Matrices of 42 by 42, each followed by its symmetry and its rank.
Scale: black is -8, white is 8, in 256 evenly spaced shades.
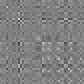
symmetric, rank three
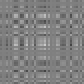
symmetric, rank one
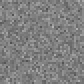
neither, full rank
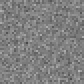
neither, full rank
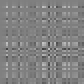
symmetric, rank one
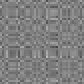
antisymmetric, rank two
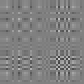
symmetric, rank one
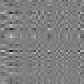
neither, rank two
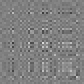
symmetric, rank three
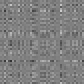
antisymmetric, rank two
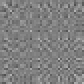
symmetric, rank three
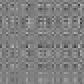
neither, rank two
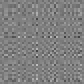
antisymmetric, rank two
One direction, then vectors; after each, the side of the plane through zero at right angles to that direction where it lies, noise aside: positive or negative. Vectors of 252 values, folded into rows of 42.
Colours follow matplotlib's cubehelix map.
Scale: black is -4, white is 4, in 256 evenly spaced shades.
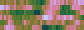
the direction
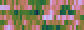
positive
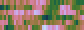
negative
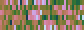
negative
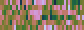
negative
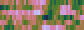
negative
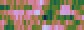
negative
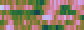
positive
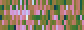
negative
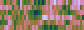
positive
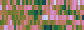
positive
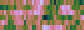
negative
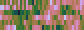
positive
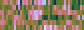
negative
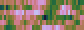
negative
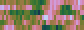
positive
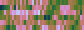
negative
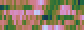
negative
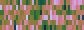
positive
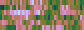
negative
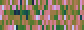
positive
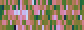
negative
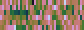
positive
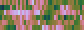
negative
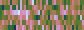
negative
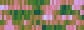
positive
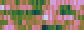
positive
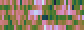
negative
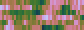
positive
